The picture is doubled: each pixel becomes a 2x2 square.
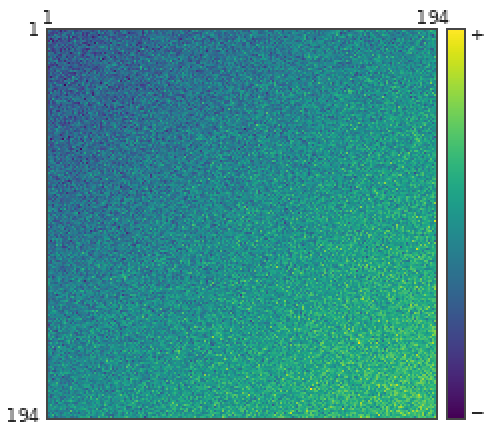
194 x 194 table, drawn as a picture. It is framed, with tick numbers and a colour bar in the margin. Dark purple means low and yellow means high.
The ninth with the highest average is the bottom right. The histogram is bell-shaped. Values rise toward the bottom right. The halves do not mirror each other. No regular stripes run through it. The top left is the ninth with the lowest average.
